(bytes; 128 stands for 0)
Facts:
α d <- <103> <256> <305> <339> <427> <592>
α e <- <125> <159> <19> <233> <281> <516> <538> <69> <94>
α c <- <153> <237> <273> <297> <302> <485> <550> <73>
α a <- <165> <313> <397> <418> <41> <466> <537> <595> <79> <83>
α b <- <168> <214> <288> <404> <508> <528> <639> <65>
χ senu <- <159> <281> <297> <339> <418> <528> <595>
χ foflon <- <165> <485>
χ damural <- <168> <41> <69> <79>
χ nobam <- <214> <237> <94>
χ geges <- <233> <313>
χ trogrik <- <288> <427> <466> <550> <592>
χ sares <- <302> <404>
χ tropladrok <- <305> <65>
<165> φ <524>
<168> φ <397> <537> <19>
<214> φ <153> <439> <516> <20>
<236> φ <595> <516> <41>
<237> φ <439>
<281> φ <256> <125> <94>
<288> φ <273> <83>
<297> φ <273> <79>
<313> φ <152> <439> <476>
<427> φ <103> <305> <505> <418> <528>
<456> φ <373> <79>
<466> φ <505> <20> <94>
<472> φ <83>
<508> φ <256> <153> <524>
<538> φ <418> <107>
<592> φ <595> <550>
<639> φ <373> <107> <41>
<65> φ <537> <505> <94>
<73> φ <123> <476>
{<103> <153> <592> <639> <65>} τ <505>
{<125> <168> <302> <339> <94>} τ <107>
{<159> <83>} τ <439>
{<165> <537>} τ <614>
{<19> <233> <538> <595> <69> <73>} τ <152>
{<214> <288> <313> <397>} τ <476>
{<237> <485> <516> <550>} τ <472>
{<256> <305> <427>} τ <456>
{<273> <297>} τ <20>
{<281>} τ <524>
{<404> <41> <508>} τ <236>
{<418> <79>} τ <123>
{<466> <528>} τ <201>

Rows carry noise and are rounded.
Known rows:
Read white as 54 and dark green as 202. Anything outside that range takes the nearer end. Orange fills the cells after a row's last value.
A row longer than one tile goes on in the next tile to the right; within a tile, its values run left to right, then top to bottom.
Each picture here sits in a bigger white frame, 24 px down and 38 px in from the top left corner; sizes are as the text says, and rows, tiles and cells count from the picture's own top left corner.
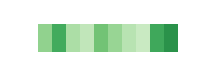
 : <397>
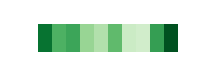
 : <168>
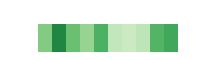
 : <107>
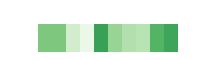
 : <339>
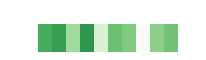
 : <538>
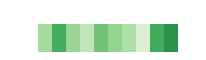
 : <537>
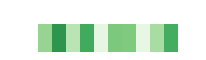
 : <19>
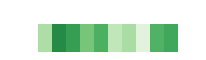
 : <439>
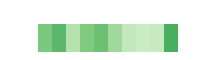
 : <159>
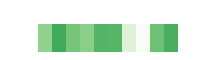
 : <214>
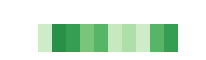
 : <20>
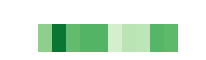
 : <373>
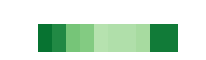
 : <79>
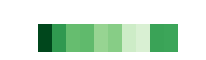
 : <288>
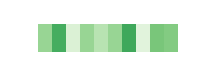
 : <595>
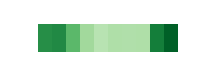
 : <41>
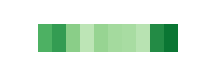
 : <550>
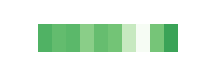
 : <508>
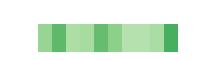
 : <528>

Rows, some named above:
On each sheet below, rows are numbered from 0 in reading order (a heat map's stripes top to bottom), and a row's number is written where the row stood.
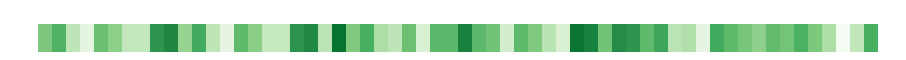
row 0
<103>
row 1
<103>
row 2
<152>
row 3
<592>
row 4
<236>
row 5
<281>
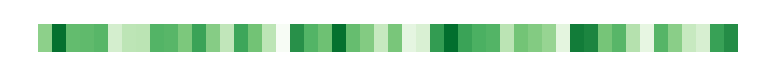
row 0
<373>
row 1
<237>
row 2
<404>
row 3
<427>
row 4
<153>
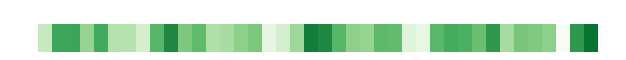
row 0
<505>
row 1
<125>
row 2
<639>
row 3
<466>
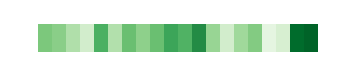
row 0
<305>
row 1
<302>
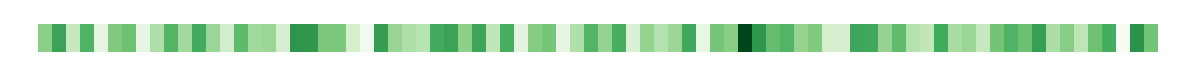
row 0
<233>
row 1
<256>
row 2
<339>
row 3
<233>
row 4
<595>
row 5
<288>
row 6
<418>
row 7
<73>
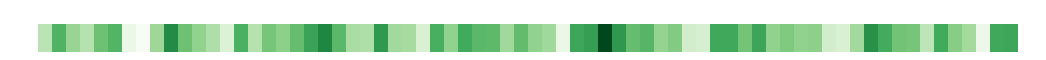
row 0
<94>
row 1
<305>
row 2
<297>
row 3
<165>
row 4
<288>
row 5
<516>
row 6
<313>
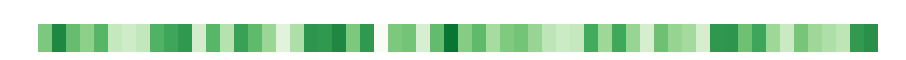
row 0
<107>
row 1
<65>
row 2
<69>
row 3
<159>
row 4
<256>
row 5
<485>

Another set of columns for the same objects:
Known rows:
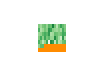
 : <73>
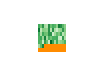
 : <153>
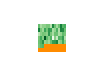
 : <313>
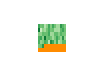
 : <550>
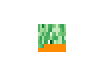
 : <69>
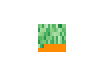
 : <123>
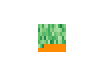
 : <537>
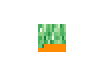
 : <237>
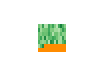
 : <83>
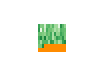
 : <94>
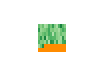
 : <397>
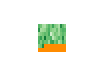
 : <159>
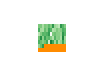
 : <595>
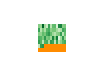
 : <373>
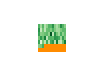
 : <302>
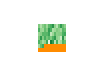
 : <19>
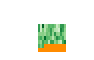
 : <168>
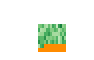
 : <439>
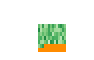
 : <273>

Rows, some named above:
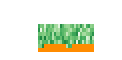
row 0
<94>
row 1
<152>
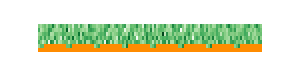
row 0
<73>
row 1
<339>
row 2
<19>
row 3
<214>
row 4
<125>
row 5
<237>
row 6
<397>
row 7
<516>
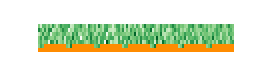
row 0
<233>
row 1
<214>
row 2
<69>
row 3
<107>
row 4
<592>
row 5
<404>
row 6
<508>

